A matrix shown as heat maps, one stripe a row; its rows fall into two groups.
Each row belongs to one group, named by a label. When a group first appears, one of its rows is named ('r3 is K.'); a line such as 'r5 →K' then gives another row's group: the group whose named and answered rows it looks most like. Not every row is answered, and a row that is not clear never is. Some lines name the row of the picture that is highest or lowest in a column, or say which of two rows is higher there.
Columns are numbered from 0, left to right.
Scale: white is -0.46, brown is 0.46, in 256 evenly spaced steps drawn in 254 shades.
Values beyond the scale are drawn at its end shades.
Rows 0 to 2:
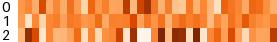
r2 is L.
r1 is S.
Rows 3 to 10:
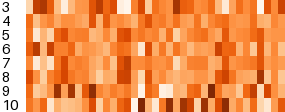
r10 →L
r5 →S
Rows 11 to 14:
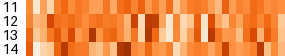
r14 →S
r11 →S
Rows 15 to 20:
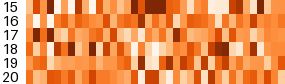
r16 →S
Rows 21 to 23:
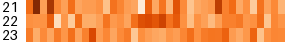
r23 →L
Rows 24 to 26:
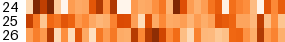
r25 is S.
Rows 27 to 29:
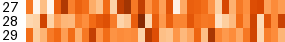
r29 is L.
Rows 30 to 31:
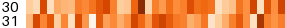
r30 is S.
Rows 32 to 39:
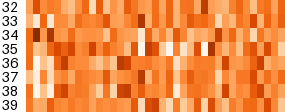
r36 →S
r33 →S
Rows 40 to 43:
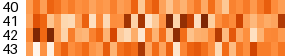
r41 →L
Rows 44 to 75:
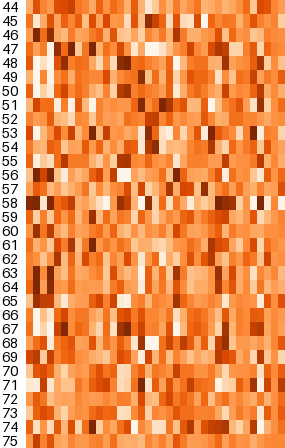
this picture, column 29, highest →58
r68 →L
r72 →L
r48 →S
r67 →S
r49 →S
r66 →S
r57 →L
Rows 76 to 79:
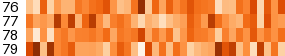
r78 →S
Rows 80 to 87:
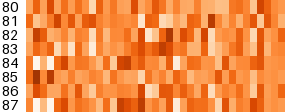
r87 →S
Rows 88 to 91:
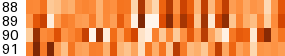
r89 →L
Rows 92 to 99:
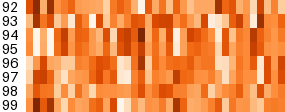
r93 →L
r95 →S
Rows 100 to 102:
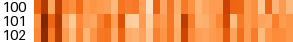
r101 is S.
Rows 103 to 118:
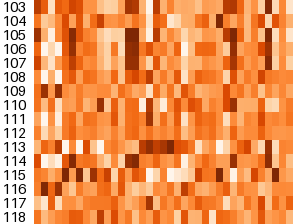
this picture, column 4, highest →115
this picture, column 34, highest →115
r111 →S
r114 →S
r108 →S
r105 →S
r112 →S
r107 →S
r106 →S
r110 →L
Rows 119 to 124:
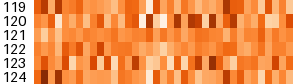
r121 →S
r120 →L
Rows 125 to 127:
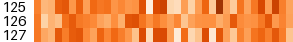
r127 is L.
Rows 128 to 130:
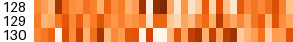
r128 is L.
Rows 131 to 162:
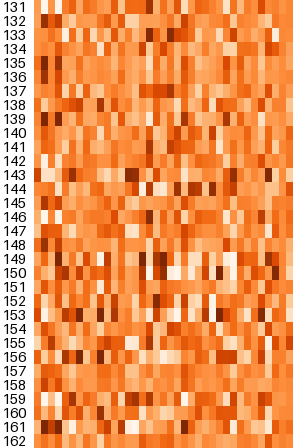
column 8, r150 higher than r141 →Yes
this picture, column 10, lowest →143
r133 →L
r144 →L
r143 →S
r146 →S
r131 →S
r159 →S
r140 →L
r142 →S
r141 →L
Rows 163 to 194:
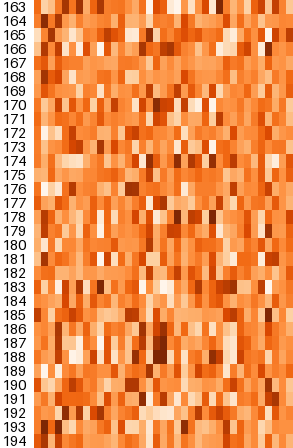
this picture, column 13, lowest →165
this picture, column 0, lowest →165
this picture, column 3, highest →193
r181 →L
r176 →S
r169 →L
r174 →L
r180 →S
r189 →S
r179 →L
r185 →S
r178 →L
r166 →L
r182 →L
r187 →L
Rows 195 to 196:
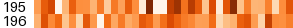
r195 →L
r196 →L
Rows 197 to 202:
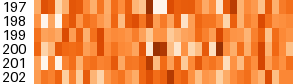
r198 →S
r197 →L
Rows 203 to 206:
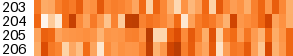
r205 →L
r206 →L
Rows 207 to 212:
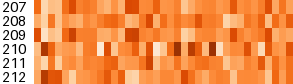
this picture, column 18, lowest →210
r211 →S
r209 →S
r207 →S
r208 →S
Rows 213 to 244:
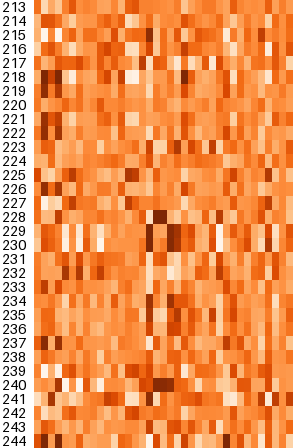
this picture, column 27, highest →244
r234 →L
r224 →S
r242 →S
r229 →L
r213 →S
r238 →L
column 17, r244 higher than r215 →Yes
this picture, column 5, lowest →218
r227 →S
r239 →S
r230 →L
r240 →L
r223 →L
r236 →L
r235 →L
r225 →S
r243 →L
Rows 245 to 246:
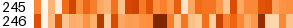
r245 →S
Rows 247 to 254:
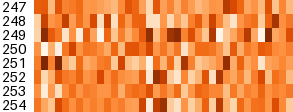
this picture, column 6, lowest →249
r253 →S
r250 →S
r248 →L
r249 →L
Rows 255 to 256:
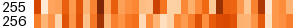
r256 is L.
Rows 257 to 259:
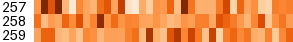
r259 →L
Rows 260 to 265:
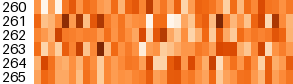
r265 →L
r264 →L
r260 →S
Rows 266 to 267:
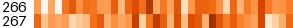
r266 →S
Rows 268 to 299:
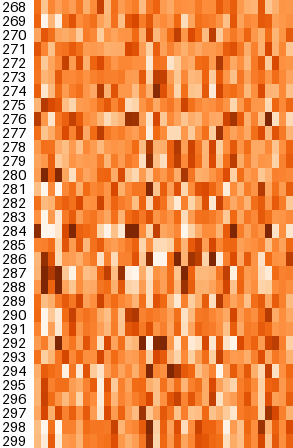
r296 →L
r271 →S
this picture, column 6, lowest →294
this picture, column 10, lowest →284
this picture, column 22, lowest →292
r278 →L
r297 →L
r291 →S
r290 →S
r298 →S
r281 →S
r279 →L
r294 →L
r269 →S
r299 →S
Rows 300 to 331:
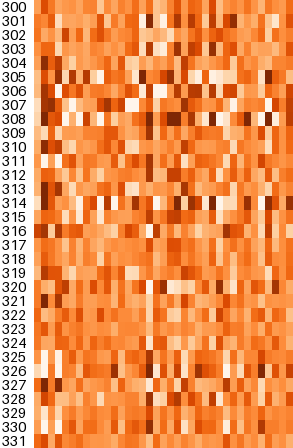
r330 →S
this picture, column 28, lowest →307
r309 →S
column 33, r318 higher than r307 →Yes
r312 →L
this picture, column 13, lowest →307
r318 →L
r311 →S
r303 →L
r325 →S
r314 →L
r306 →L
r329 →S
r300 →L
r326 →S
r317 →L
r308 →L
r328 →L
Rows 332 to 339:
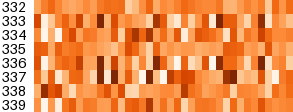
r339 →S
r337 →L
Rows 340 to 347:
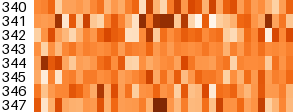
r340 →L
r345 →S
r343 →S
